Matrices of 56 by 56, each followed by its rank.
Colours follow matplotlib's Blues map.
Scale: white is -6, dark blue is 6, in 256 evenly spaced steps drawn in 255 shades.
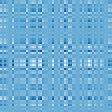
one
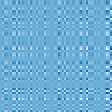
one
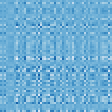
two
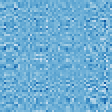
five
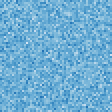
full rank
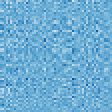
five
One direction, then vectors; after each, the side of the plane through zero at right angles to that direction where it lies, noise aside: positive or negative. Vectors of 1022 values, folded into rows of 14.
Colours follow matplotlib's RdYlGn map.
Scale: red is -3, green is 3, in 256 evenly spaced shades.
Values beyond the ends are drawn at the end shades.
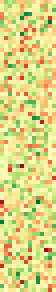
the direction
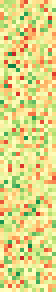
positive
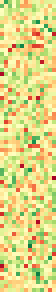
positive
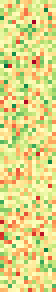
negative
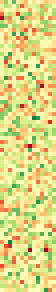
positive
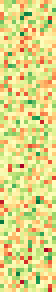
positive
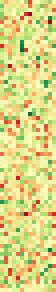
negative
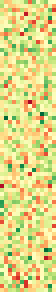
negative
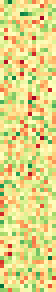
positive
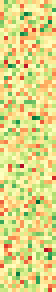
positive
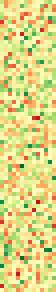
negative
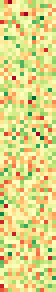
negative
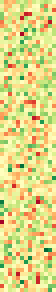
negative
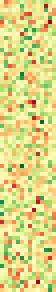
negative
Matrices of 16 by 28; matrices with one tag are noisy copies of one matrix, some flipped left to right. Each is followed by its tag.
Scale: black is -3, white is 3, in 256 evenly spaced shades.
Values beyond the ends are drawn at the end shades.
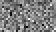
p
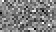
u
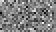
u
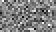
u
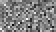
p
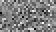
u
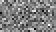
u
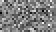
u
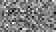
u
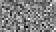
p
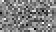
u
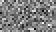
u
